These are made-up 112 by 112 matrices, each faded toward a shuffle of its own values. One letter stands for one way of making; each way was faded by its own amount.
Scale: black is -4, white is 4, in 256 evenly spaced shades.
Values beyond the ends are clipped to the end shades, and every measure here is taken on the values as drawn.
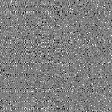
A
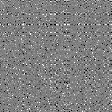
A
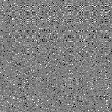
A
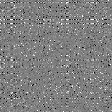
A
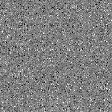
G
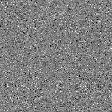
G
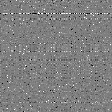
A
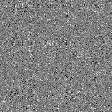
G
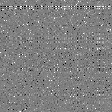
A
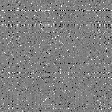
A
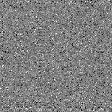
G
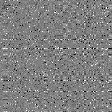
A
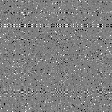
A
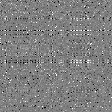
A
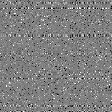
A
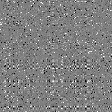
A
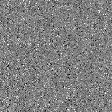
G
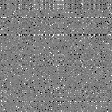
A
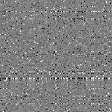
A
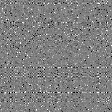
A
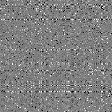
A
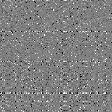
A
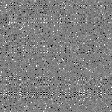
A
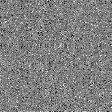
G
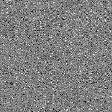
G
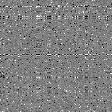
A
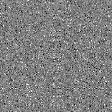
G
